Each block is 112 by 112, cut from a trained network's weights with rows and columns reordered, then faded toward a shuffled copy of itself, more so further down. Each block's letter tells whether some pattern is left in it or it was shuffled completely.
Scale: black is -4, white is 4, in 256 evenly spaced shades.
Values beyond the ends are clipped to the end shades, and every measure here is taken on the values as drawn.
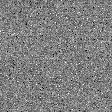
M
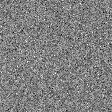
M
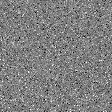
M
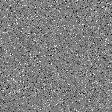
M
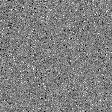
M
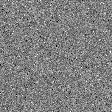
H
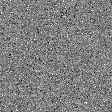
H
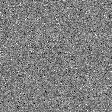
M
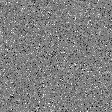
H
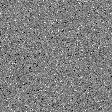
H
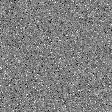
H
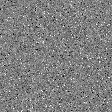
H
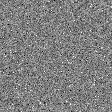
H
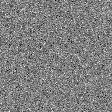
H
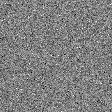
H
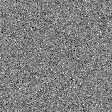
H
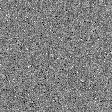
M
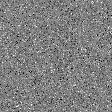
H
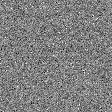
M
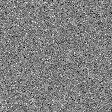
M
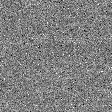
M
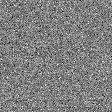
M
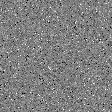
H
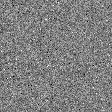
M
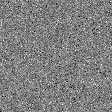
H
